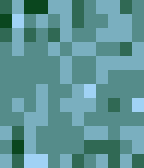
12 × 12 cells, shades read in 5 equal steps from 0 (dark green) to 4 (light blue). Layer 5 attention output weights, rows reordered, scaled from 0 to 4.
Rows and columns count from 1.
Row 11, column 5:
2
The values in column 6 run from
2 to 3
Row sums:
22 27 26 28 29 26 28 30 27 29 21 28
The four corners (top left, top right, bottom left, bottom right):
1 2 3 1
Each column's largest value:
3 4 4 4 3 3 3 4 3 3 3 4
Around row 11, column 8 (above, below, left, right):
3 2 2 1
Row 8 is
2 3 2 3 2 3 3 3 2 1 2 4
